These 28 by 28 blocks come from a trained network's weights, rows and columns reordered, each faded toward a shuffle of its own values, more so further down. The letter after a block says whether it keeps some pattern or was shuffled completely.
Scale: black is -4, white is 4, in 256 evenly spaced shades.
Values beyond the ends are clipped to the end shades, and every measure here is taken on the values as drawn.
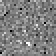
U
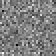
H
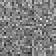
H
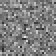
U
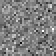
U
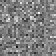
H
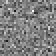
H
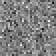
U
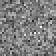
U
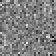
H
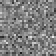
H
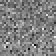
U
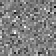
H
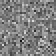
U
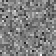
U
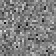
U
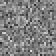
H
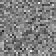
H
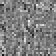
H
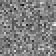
H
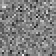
U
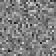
U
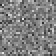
U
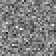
U
